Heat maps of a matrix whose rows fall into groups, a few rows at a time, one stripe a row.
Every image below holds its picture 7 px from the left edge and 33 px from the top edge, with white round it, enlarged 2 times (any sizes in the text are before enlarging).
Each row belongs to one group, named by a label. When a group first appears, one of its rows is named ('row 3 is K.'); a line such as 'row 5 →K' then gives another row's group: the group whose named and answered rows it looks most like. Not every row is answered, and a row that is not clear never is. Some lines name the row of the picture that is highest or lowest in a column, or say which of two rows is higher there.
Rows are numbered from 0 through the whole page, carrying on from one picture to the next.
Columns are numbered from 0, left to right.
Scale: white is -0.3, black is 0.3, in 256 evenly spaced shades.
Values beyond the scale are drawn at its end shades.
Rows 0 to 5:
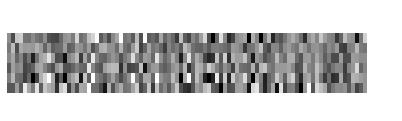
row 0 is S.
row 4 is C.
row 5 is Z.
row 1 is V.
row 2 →C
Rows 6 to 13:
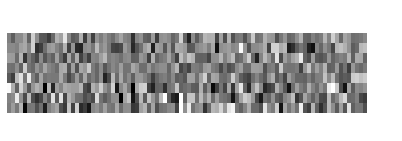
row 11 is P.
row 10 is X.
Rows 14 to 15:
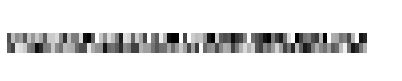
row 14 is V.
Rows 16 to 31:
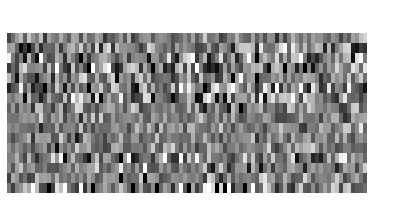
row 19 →V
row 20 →P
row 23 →V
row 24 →X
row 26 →Z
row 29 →S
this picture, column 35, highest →18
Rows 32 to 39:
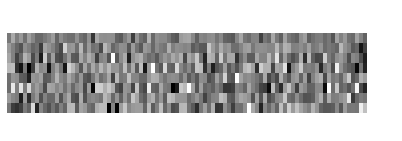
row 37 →V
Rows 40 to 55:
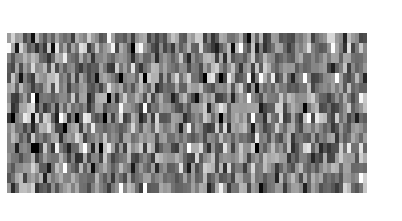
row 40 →P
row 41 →P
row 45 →P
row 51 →P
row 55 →S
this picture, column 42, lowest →44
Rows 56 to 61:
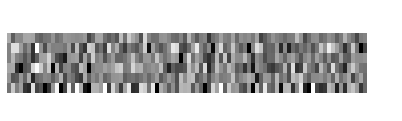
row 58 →C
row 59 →V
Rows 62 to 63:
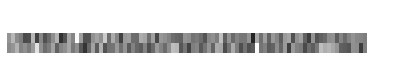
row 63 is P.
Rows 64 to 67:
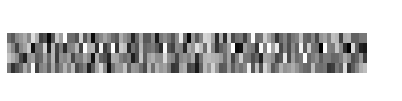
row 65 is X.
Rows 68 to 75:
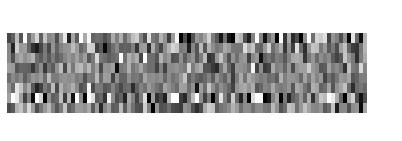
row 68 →Z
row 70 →S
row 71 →P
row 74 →P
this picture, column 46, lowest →74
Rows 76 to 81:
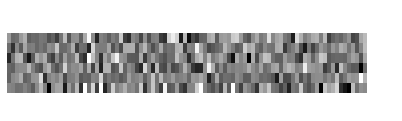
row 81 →X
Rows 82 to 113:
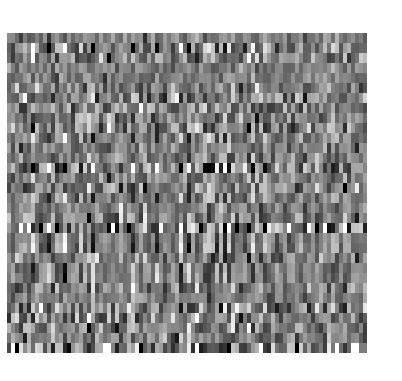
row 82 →X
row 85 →P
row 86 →Z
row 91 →P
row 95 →C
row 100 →S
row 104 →S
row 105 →C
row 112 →V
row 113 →V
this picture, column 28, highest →97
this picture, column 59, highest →83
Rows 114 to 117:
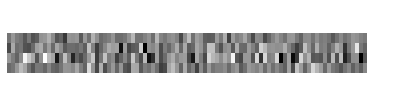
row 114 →C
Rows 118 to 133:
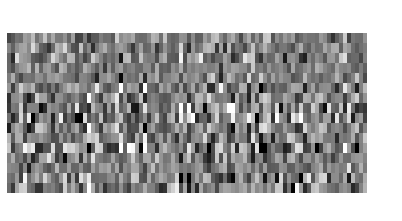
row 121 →Z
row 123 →S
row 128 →S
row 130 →C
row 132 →Z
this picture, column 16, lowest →129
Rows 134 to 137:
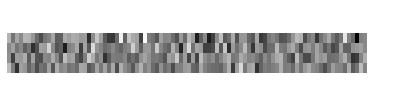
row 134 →S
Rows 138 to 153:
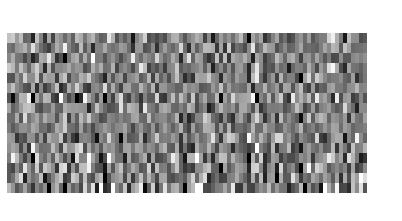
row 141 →P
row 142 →Z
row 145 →S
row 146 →Z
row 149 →Z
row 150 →P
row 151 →Z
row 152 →X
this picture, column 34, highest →153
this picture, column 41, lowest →150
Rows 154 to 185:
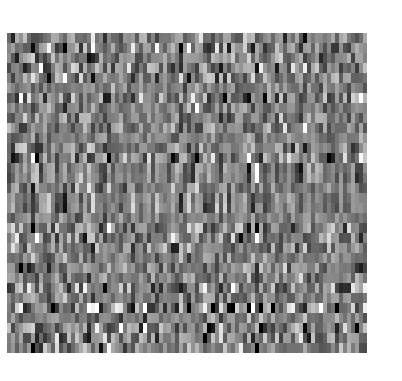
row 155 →C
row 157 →X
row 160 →X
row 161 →C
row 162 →Z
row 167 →Z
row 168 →Z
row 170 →C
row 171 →C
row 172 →Z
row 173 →P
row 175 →V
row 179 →X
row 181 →S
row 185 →P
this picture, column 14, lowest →158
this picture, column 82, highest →181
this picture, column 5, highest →177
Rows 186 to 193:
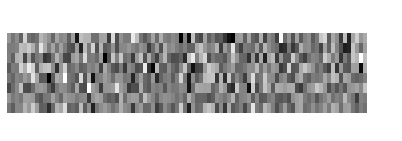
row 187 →X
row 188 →X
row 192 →S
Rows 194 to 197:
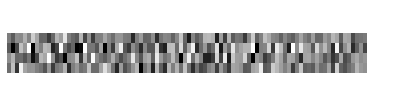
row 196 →C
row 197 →V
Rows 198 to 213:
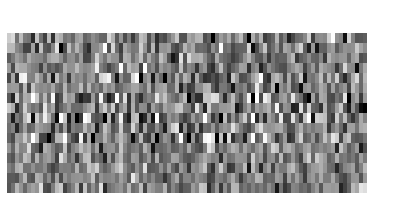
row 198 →P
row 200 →V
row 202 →V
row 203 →Z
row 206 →Z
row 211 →S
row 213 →X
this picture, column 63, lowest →202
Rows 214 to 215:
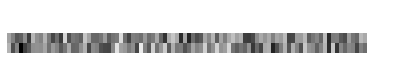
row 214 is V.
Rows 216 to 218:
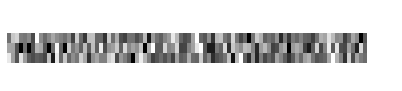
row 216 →P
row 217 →X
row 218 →P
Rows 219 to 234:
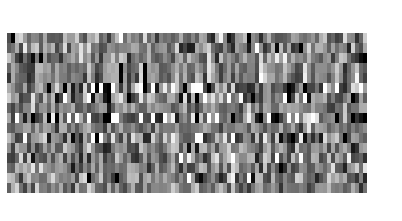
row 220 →Z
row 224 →X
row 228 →Z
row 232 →X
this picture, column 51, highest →219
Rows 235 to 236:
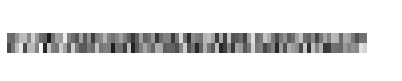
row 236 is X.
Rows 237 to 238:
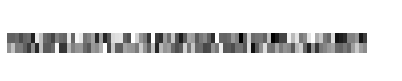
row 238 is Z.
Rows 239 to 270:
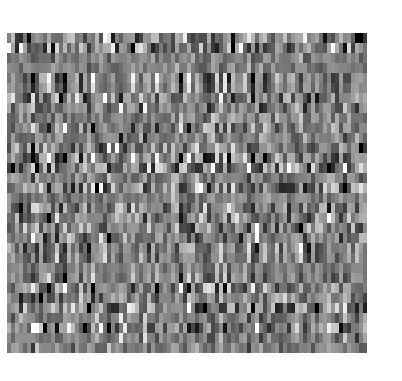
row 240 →P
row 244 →C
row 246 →S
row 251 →C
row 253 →P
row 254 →X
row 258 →Z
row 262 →C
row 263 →C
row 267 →S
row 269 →S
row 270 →P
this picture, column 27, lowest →250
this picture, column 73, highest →258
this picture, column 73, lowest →260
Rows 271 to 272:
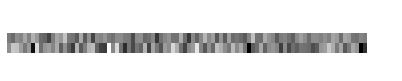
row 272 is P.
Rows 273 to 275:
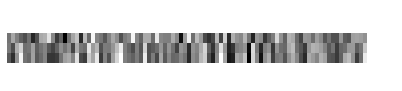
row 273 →C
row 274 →S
